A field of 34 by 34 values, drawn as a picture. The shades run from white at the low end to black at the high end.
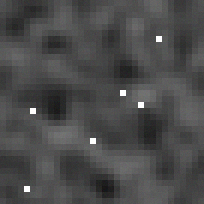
Slope: none. Average level on the scale: 70%. Histogram: skewed, a long tail of low values. Mirror symmetry: none. Lone odd cells: 6, each lower than its neighbours.
